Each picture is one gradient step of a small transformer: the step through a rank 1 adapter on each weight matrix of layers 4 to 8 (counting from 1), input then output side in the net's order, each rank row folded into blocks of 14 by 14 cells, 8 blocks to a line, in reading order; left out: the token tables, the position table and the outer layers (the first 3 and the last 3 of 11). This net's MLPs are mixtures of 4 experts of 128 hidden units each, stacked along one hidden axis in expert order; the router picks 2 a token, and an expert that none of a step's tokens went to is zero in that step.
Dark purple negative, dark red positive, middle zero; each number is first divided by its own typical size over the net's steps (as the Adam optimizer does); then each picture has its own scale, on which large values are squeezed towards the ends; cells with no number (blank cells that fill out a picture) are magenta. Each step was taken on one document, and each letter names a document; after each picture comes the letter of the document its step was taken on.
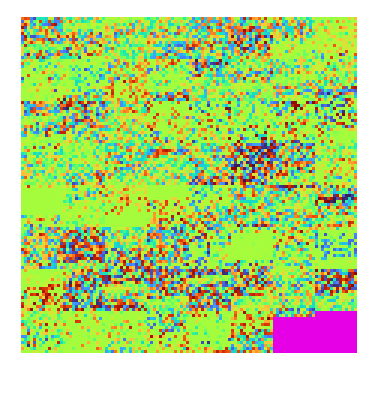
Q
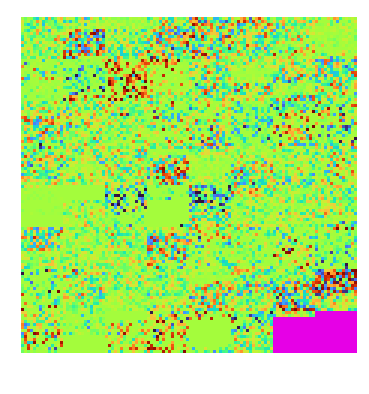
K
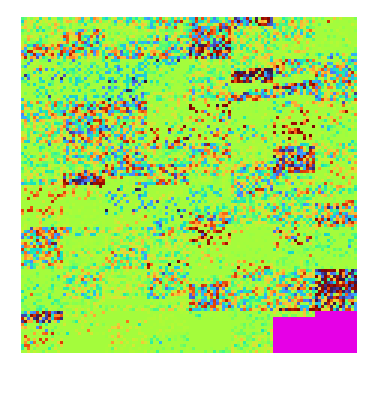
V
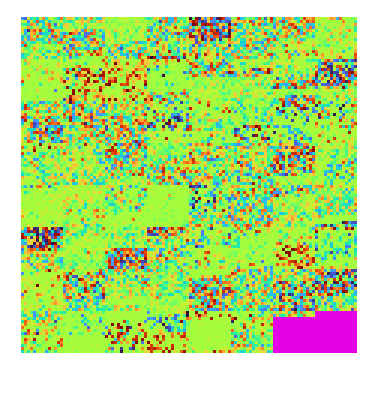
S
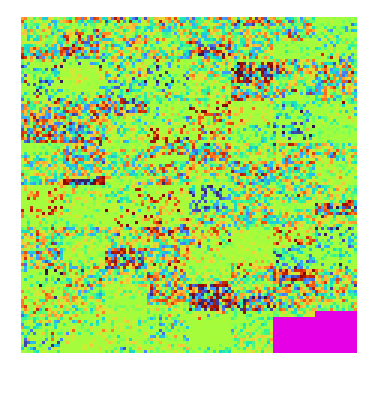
V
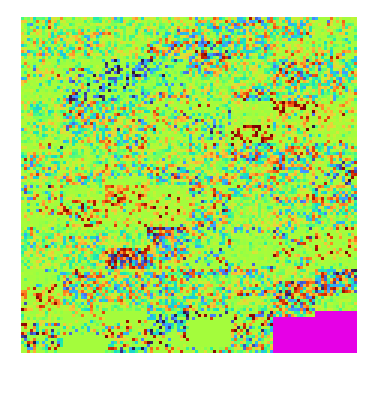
S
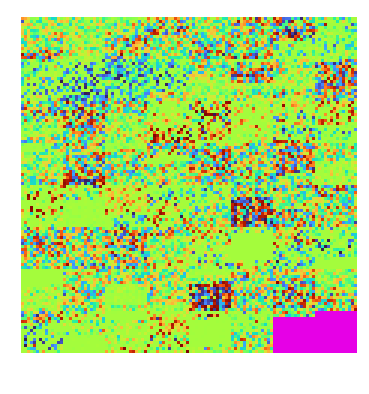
V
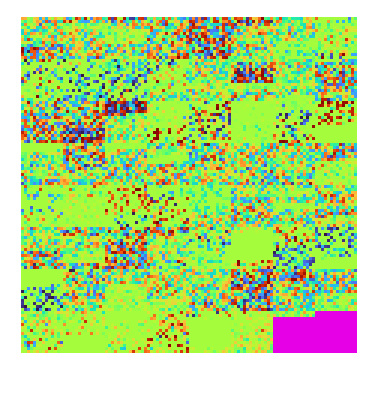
V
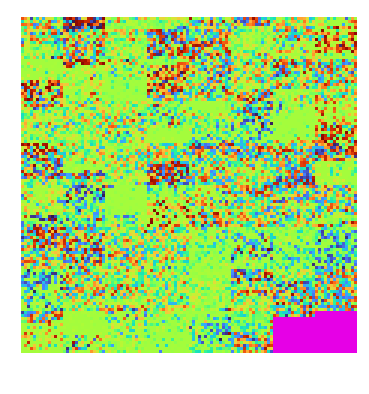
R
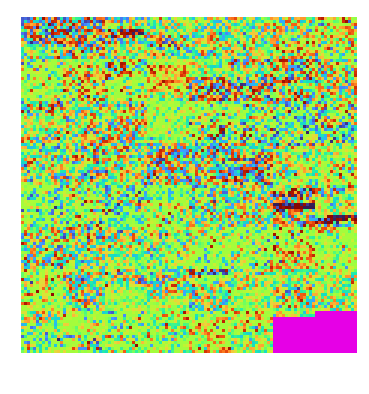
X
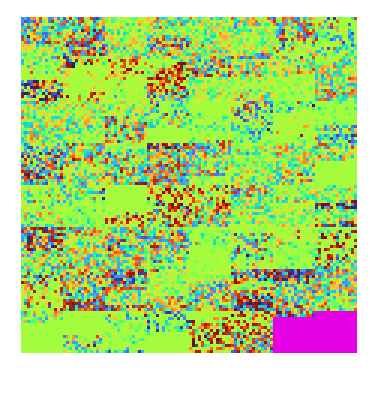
R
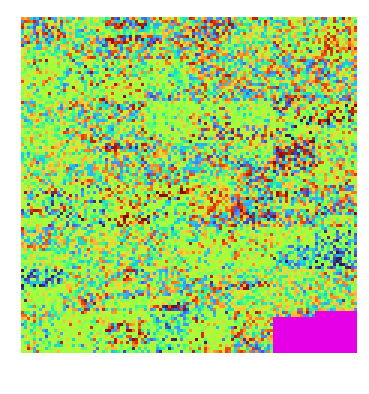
X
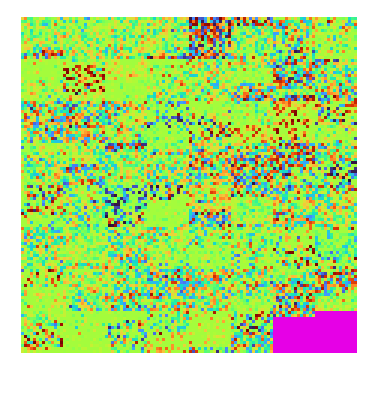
S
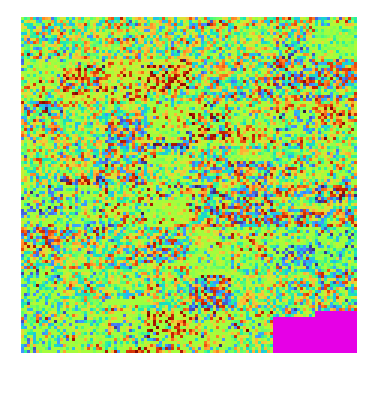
X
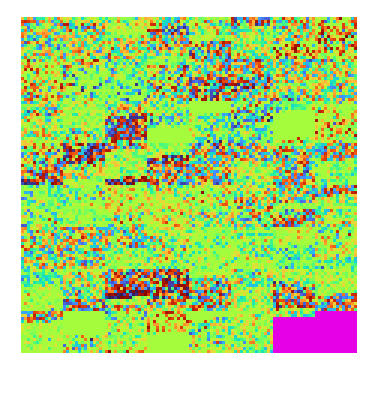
R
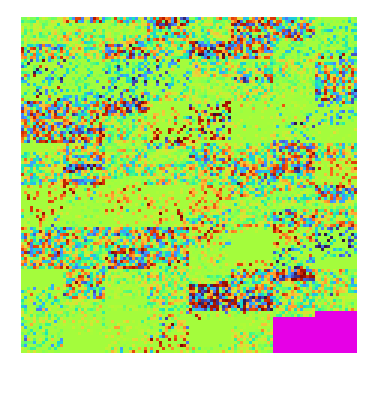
V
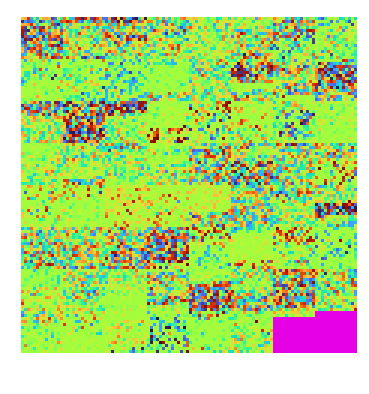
V
